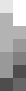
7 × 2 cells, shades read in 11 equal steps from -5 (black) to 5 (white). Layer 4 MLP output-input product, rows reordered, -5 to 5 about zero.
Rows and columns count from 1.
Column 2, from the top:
5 5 2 1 0 -2 -1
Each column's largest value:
4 5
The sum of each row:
9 7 4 3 1 -1 -3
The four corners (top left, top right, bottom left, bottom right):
4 5 -2 -1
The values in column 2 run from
-2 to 5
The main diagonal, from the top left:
4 5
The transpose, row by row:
4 2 2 2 1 1 -2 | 5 5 2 1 0 -2 -1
